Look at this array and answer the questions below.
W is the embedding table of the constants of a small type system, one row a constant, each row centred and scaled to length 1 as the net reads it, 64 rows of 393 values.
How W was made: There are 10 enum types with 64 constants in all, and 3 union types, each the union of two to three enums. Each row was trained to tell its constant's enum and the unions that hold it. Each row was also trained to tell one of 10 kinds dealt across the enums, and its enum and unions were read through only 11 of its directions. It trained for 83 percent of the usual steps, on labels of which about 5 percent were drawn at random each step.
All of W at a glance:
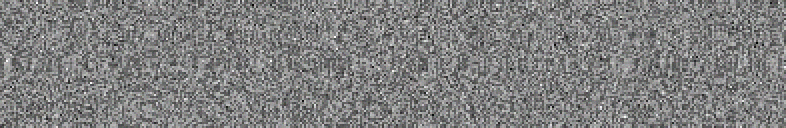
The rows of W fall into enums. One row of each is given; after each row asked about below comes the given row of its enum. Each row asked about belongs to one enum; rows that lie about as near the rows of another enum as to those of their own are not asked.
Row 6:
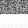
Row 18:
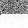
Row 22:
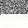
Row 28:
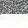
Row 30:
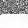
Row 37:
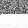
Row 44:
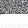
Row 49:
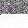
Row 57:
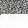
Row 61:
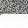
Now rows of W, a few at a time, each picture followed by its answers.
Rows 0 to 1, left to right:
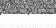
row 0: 18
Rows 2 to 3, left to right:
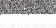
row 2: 28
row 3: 18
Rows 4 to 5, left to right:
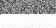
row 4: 30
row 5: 57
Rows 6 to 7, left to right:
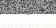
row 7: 37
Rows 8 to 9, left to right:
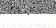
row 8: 18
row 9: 61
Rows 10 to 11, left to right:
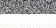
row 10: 22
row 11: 22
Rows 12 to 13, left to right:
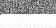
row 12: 44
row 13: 22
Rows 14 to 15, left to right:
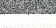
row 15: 6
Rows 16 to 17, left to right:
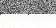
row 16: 18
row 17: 18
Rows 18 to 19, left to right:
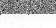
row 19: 28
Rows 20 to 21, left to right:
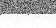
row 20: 37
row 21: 28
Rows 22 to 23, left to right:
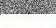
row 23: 18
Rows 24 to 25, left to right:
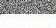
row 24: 44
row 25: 22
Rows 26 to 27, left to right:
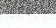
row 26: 57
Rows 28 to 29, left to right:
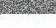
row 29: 30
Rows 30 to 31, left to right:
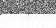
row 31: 6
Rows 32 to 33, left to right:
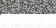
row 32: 6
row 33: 6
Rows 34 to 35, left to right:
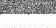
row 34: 6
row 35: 49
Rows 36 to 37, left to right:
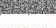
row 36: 37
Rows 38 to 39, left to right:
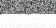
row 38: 6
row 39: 61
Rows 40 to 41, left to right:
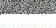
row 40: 61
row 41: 28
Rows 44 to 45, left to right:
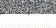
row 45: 6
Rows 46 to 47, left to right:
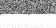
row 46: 57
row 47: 49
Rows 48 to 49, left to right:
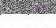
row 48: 22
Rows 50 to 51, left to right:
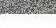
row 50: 61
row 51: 22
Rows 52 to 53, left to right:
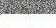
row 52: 57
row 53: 57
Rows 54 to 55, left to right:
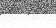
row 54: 49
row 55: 18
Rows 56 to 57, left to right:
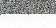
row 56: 61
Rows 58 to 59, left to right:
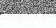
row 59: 44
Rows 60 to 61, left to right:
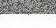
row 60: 44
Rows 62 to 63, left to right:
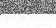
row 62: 30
